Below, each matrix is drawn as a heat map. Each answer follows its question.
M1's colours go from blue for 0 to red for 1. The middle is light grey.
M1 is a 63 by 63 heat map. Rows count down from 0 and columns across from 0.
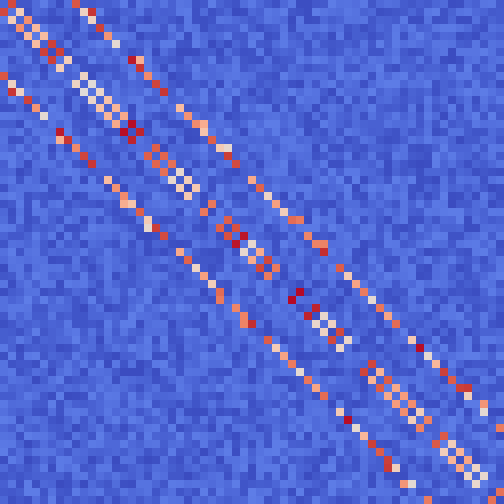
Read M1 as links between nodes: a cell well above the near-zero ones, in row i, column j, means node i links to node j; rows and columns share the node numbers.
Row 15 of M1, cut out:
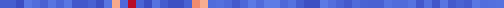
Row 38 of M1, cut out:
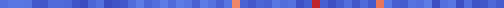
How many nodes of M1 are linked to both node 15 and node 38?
0
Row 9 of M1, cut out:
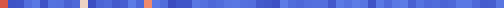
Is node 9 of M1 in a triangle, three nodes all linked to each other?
no
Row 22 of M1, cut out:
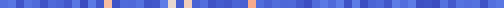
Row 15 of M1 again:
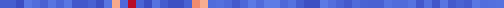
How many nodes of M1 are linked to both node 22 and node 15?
0
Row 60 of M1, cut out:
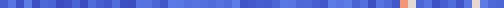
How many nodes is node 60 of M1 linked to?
3
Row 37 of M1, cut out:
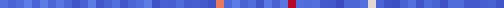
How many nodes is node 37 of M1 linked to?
3
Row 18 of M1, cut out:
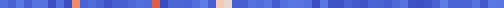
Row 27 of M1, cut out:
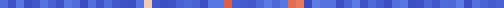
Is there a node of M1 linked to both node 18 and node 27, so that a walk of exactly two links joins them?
yes
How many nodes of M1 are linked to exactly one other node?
1
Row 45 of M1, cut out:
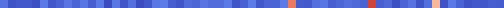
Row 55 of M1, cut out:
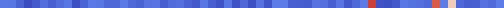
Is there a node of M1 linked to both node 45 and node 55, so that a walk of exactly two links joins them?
yes
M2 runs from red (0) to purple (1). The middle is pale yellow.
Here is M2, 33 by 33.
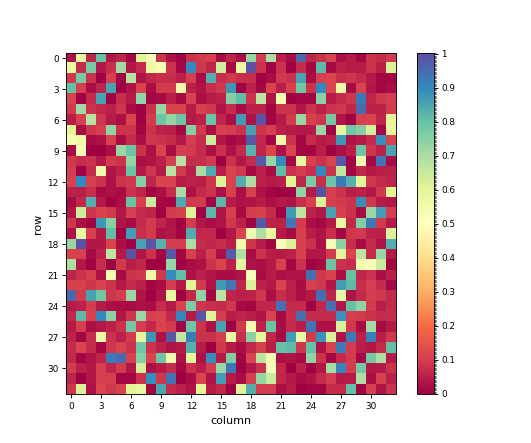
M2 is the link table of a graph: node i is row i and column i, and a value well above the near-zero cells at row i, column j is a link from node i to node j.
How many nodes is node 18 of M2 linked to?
12
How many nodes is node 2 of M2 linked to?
4
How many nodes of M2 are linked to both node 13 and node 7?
2
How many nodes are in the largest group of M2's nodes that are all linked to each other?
4
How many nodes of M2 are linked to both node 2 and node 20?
0
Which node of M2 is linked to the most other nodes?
node 27
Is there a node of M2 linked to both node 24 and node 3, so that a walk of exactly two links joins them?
no
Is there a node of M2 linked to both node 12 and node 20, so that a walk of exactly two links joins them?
yes
